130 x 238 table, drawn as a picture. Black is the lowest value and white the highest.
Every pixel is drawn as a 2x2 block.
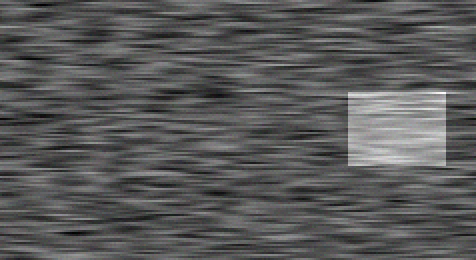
An odd patch, higher than its surroundings, sits in the middle right. The middle right is the ninth with the highest average. The grain runs across in streaks.
